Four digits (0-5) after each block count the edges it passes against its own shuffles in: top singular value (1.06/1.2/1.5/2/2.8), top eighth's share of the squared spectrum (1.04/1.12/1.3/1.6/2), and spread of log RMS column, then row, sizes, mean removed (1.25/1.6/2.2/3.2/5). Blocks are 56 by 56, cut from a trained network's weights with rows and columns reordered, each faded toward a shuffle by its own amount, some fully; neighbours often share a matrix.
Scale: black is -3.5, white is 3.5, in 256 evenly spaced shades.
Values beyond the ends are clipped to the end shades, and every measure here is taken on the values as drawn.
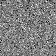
0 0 0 0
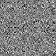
3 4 2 2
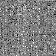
2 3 0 3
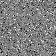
0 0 0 0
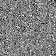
0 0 0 1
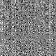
3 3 1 3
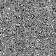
1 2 0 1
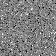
0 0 0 0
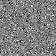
0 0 0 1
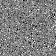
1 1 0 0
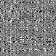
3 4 1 3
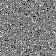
0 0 0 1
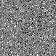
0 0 0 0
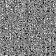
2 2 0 2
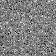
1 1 0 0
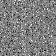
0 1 0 1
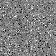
1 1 0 1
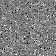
0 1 0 0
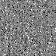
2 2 0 1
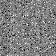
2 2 0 1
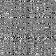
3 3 0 3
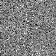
2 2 1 0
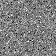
0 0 0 0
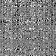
3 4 1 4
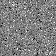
0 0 0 0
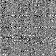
2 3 0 3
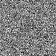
2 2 0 0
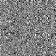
3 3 2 1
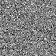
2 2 0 0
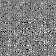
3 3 0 3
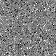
0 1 0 0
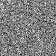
1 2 0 0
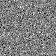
1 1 0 0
